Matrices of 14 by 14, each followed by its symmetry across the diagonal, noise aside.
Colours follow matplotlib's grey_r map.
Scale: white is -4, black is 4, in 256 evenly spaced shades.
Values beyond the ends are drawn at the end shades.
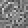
symmetric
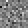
antisymmetric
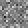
symmetric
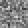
symmetric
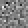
antisymmetric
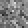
antisymmetric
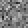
symmetric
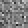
antisymmetric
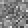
symmetric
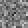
symmetric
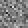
antisymmetric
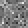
symmetric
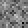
symmetric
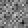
symmetric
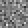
antisymmetric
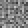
antisymmetric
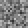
symmetric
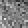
antisymmetric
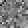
symmetric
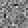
symmetric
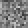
antisymmetric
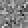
symmetric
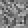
antisymmetric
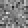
antisymmetric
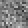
antisymmetric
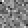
antisymmetric
